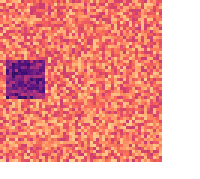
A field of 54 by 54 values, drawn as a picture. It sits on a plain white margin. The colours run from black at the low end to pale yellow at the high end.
Average level on the scale: 70%. Stripes: none. Ninth with the lowest average: middle left. Odd patch: lower, in the middle left.
